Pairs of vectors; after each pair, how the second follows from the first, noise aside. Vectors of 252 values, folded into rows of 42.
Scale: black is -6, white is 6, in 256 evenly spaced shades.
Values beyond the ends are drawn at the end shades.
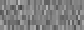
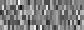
scaled up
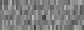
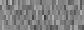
sign-scrambled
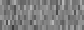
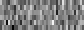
scaled up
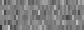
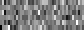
scaled up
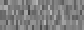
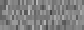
sign-scrambled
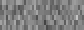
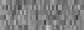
sign-scrambled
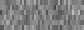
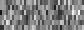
scaled up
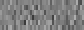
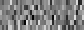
scaled up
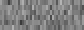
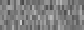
sign-scrambled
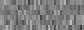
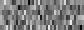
scaled up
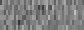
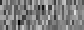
scaled up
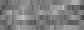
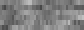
wrapped around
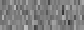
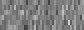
sign-scrambled
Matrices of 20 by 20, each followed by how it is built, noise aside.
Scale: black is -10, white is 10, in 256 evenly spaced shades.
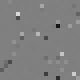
sparse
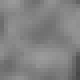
smooth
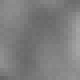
smooth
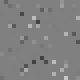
sparse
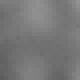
smooth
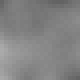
smooth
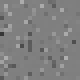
sparse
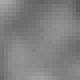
smooth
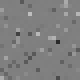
sparse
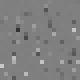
sparse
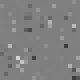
sparse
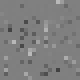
sparse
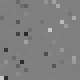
sparse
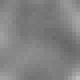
smooth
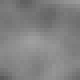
smooth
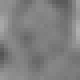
smooth
